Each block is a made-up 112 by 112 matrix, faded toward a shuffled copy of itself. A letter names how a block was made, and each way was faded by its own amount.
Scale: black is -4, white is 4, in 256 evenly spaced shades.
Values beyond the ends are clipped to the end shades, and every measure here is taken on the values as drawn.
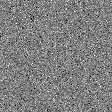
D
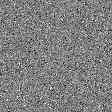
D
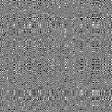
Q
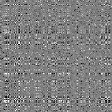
Q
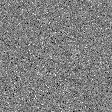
D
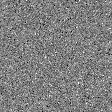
D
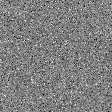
D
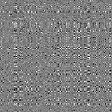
Q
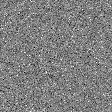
D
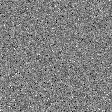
D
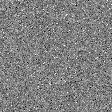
D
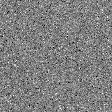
D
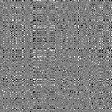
Q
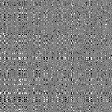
Q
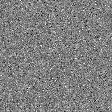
D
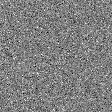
D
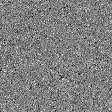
D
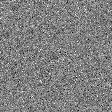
D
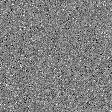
D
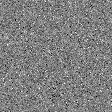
D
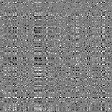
Q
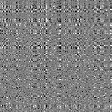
Q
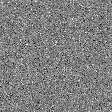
D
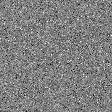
D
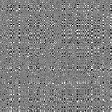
Q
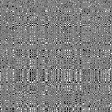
Q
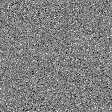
D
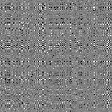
Q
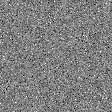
D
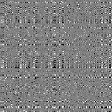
Q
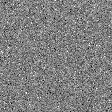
D
